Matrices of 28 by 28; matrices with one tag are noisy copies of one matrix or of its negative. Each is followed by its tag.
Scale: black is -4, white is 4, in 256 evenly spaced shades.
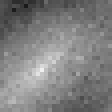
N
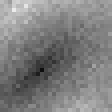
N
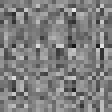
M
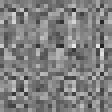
M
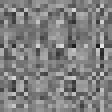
M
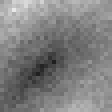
N
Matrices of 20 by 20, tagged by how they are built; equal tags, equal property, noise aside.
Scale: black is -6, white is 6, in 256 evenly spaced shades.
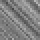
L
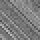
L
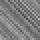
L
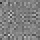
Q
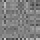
Q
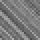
L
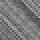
L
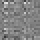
Q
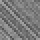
L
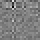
Q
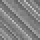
L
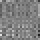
Q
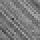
L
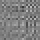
Q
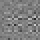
Q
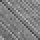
L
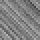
L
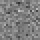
Q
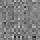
Q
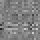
Q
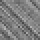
L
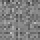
Q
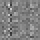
Q
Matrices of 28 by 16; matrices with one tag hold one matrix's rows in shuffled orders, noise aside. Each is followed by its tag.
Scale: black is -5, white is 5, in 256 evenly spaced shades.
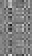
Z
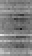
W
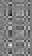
Z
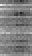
W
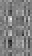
Z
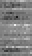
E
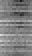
W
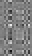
Z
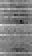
W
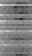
W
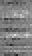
E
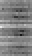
W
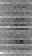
W
